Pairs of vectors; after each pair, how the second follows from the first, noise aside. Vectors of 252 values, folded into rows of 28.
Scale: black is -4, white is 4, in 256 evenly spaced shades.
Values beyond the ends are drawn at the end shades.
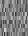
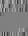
partly zeroed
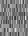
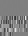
partly zeroed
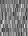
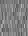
shrunk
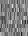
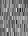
wrapped around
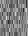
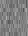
shrunk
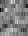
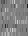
partly zeroed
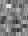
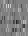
partly zeroed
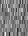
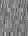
shrunk
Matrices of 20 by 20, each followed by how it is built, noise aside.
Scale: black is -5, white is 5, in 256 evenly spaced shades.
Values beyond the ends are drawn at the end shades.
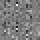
uneven columns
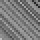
Toeplitz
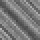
Toeplitz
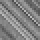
Toeplitz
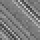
Toeplitz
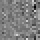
uneven columns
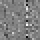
uneven columns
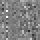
uneven columns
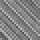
Toeplitz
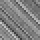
Toeplitz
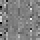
uneven columns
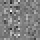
uneven columns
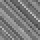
Toeplitz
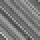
Toeplitz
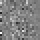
uneven columns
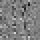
uneven columns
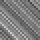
Toeplitz
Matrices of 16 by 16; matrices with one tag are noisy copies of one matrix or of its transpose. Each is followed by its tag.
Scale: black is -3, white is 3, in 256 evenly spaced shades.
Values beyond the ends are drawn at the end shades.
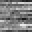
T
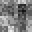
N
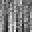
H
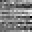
H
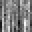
T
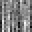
T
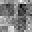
N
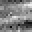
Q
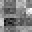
N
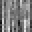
T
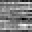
T
